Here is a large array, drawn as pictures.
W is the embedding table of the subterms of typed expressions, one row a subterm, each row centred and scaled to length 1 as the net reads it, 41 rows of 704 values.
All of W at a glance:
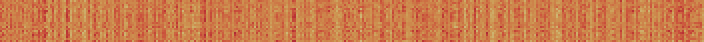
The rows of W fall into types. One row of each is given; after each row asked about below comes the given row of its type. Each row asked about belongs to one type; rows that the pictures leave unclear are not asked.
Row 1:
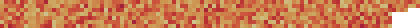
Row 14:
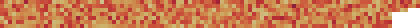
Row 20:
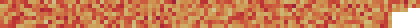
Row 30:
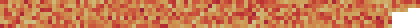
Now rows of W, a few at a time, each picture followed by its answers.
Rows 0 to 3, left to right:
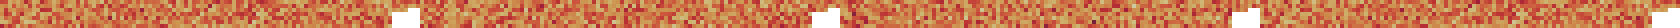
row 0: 30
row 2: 20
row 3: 30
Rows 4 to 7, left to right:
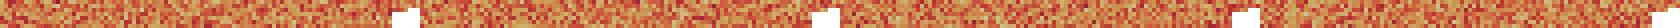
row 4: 1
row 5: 14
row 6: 14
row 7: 1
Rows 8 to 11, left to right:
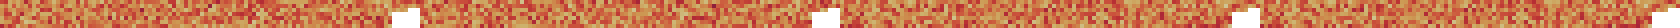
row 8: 30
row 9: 14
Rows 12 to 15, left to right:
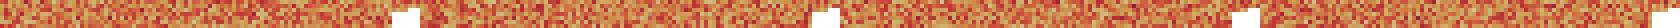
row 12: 30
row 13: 20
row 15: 20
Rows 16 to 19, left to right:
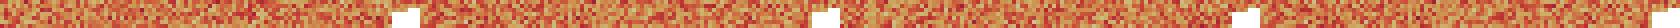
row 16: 30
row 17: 20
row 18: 1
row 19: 20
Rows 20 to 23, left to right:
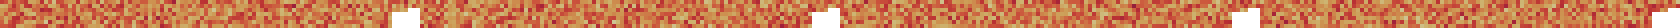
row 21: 1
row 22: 14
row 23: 14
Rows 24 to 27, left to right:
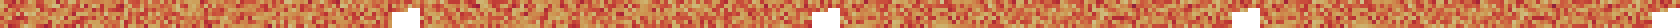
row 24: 1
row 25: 14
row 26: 14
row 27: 14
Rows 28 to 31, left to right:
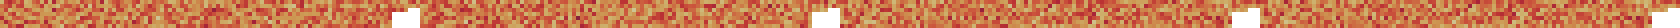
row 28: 1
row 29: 20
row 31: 30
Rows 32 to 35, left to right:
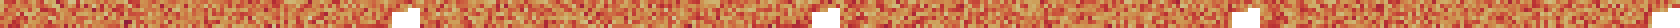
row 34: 1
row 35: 20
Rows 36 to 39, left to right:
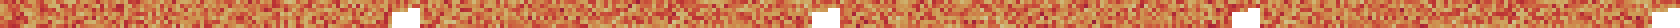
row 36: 20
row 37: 30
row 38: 14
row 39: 30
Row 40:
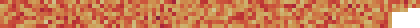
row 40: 20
